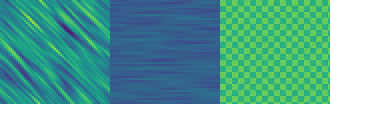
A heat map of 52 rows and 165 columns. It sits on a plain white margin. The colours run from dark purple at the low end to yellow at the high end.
It is made of 1 by 3 panels. Panel 1,1: middling, slanting down to the right, strong in contrast. Panel 1,2: low, streaked across, faint in contrast. Panel 1,3: high, checkered.
